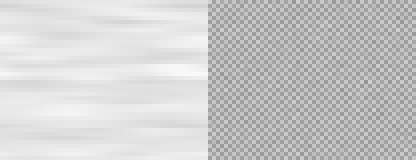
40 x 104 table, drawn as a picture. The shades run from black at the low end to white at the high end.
It is made of 1 by 2 panels. Panel 1,1: very high, streaked across, faint in contrast. Panel 1,2: high, checkered.
